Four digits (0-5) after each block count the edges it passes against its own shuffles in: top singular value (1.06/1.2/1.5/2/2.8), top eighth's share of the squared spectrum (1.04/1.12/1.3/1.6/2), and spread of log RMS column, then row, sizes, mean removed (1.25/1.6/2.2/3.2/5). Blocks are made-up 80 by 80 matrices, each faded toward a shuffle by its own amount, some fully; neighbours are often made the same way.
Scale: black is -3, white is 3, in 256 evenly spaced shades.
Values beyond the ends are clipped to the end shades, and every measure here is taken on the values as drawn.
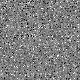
3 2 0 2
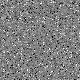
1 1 0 1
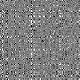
4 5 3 3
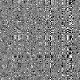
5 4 3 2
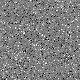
0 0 0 0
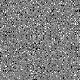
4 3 2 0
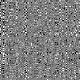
4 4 3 2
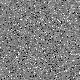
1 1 0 0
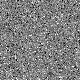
0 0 0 0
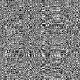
4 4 3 3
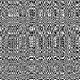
5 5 4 4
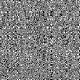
4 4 2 2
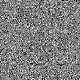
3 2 0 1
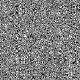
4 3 2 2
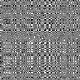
5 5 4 4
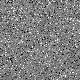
0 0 0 0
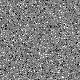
2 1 0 0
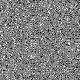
3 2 0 0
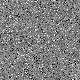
0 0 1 0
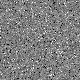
0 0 0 0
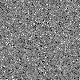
0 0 0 0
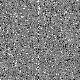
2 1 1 0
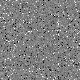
1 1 1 0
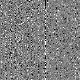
2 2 3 0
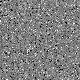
0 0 0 0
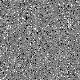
0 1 2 0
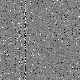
3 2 2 0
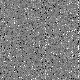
2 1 1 0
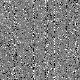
2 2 3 0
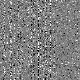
2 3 3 0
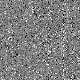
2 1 2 0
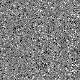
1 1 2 0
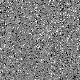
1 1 2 0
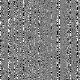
2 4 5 0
